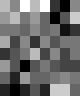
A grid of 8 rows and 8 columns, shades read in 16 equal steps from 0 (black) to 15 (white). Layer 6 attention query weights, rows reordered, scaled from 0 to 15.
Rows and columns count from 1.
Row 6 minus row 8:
7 5 -2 0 5 -7 -8 -2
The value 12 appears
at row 2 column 8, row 8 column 6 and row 8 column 7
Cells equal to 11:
4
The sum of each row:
71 59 45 52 49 39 51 41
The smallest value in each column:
2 0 0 3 2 0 0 3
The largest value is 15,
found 2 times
